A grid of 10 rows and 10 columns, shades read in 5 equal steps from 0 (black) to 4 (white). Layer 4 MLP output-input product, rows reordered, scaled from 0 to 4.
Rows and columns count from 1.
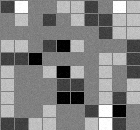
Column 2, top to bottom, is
4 3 2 3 1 2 2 2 2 1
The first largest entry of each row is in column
2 2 9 1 8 1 1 1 8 8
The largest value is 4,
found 4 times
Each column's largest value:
3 4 3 3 3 3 3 4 4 3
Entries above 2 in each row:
5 4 2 3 2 4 3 3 3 4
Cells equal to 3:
29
